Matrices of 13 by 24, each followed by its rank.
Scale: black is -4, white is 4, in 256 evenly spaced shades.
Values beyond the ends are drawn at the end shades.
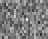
full rank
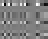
one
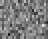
full rank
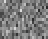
full rank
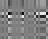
one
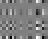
one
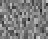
full rank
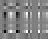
one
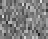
full rank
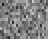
full rank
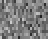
full rank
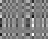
one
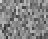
full rank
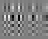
one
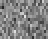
full rank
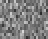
full rank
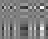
one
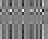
one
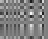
one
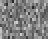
full rank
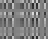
one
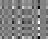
one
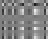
one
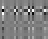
one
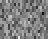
full rank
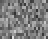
full rank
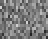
full rank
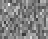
full rank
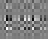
one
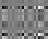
one
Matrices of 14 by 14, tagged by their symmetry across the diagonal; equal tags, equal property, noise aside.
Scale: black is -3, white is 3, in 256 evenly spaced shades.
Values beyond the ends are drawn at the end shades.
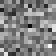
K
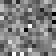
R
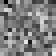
K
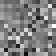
R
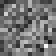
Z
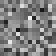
R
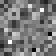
Z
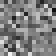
R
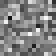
K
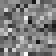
K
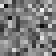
K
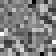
R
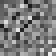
Z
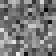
K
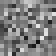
R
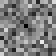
Z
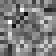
Z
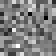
R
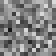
K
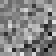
Z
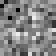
Z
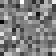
R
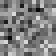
Z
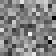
K
